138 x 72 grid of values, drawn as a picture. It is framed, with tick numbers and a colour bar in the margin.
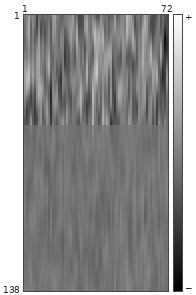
The halves do not mirror each other. The distribution is heavy-tailed on both sides. The grain runs up and down. The bottom part is calmer, past a seam about 40% of the way down.
